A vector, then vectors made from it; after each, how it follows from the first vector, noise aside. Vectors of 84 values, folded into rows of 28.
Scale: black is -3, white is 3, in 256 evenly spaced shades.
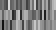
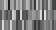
negated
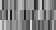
wrapped around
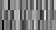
sign-scrambled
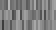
shrunk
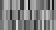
wrapped around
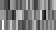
sign-scrambled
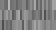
shrunk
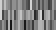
wrapped around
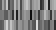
wrapped around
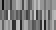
wrapped around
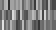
negated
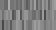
shrunk
